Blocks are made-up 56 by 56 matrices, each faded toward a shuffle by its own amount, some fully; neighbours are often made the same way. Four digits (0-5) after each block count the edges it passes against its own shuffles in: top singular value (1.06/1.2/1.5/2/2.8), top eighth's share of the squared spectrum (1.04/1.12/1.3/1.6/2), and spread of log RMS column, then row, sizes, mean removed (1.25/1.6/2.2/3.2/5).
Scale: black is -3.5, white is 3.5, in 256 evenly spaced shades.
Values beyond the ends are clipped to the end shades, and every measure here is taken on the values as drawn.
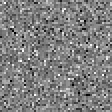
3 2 0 1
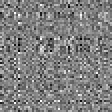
4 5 3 3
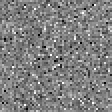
0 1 0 0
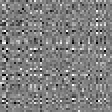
5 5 3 3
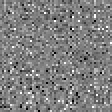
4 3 1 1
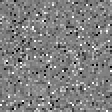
2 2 0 1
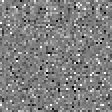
3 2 1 1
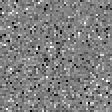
2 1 0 0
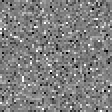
1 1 0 0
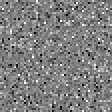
2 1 0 0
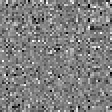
4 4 2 2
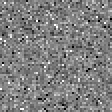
1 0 0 0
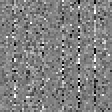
3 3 3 0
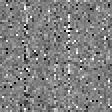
2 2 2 0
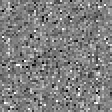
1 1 1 0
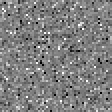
0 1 0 0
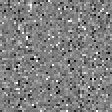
1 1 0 0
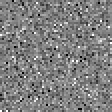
0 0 0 0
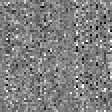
2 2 3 0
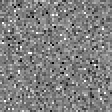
0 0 0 0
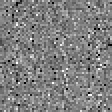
1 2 2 0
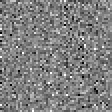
1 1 2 0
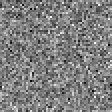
1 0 0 0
